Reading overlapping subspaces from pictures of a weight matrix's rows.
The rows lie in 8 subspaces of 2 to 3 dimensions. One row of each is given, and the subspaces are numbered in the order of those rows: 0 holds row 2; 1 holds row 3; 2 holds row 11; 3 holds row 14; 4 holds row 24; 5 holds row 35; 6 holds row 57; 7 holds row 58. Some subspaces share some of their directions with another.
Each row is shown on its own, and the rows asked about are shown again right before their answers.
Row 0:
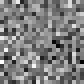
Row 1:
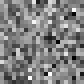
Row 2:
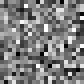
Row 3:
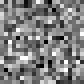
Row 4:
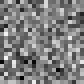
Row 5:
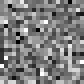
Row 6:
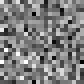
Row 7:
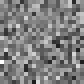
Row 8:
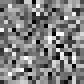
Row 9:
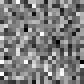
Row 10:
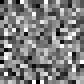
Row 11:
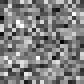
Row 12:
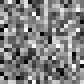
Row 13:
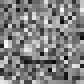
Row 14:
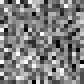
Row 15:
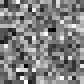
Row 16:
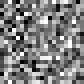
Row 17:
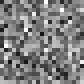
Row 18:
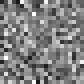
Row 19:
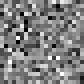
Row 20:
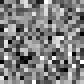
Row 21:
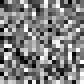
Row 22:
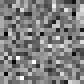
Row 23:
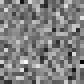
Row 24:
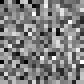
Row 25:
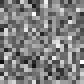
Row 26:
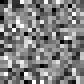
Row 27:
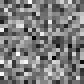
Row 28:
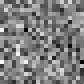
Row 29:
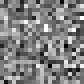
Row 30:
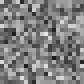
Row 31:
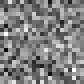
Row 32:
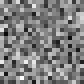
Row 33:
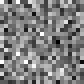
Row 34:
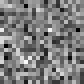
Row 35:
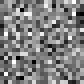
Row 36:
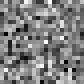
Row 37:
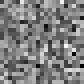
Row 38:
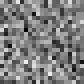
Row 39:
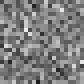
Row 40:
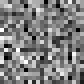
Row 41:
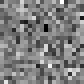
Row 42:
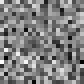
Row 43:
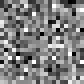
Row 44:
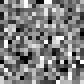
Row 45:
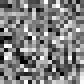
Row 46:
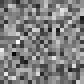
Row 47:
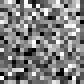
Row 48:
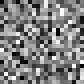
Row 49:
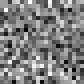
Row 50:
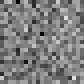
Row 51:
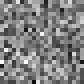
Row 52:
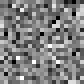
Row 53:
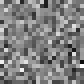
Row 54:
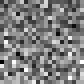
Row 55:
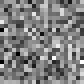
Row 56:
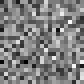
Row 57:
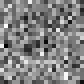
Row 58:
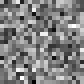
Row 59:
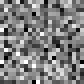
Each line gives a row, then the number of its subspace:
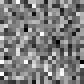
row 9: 3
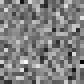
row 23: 0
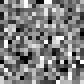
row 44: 1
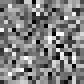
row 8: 3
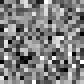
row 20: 1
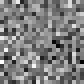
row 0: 6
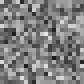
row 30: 7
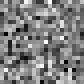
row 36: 1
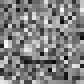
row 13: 6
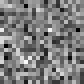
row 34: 7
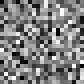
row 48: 4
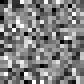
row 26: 2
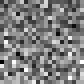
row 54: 3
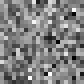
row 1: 3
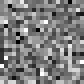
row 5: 4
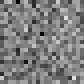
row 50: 3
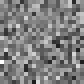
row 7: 6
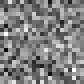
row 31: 1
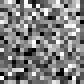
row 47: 3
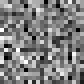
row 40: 7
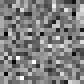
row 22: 5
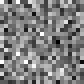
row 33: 3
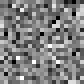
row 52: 5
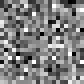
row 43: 5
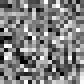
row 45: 7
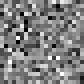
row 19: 6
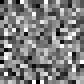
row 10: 2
